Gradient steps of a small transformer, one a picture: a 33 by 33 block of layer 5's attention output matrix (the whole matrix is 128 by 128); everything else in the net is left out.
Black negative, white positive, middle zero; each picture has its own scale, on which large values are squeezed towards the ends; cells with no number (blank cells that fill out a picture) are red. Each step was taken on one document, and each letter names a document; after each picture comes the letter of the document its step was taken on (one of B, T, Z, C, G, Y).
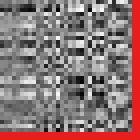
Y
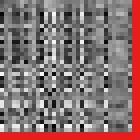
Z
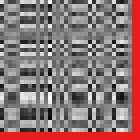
Y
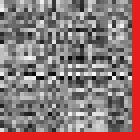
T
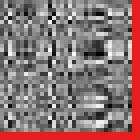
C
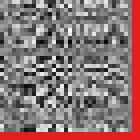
T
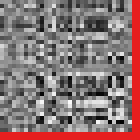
T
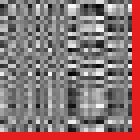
C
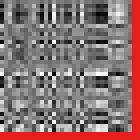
Z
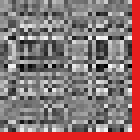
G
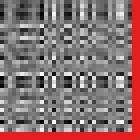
Z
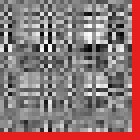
G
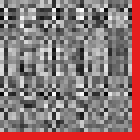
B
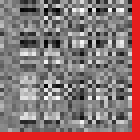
Y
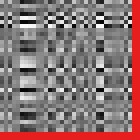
B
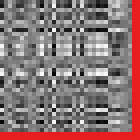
Z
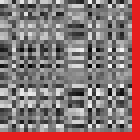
G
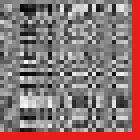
Y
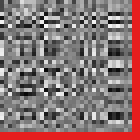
B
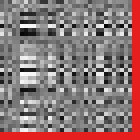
B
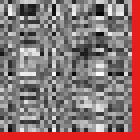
C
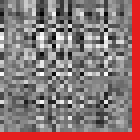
T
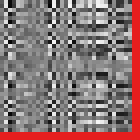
C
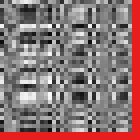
Y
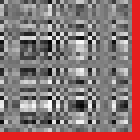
Y
